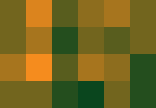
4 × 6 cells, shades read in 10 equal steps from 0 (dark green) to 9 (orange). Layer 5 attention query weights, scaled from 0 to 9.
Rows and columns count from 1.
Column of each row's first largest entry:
2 2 2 1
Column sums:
18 27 8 15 18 10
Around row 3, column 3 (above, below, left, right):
1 1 9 6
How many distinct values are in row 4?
3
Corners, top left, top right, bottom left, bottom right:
4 4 4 1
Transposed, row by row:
4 4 6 4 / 8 6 9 4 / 3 1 3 1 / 5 4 6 0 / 6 3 5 4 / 4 4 1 1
